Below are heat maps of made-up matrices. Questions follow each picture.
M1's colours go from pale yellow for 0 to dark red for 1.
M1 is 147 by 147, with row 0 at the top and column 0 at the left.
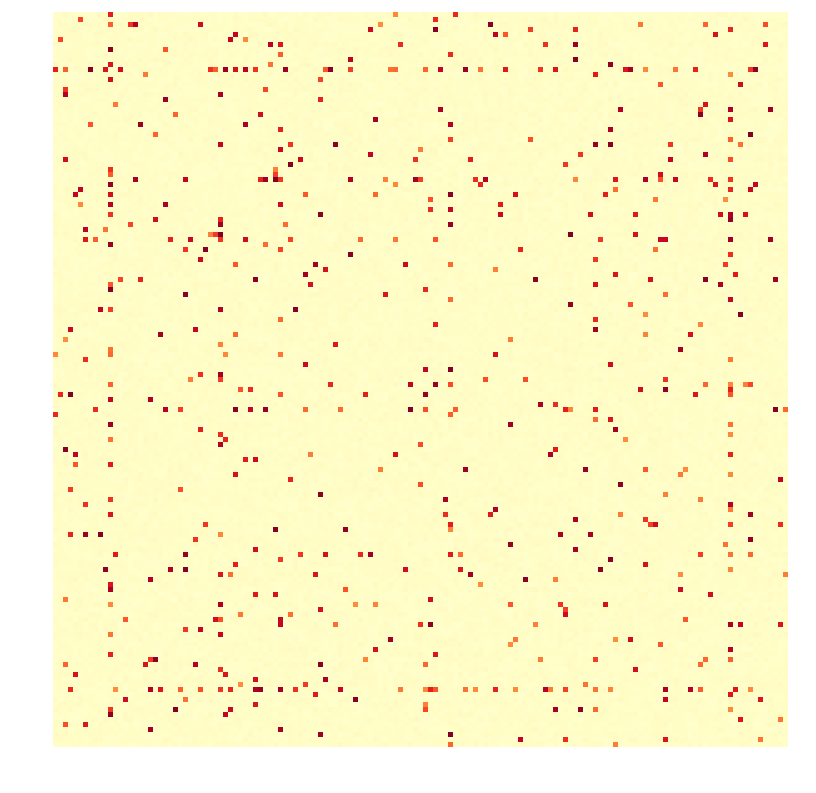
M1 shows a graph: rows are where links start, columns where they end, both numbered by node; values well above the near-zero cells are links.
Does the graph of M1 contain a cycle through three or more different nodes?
yes
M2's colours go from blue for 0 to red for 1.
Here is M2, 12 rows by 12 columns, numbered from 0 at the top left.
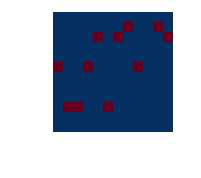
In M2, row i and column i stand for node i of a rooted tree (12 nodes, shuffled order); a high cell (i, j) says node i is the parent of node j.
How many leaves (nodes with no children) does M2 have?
8
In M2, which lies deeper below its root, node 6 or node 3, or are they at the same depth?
the same depth
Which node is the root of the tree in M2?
9
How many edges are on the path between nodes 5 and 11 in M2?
3
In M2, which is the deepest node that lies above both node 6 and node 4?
2
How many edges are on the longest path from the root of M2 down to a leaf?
2
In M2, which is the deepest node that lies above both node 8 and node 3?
5
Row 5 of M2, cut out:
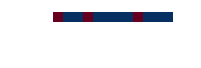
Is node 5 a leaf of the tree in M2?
no
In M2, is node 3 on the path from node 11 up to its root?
no
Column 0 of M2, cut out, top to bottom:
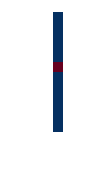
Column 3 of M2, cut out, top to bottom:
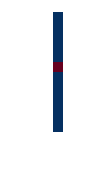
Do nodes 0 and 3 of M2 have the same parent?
yes
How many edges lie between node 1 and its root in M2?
1
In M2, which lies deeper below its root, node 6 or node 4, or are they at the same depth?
the same depth
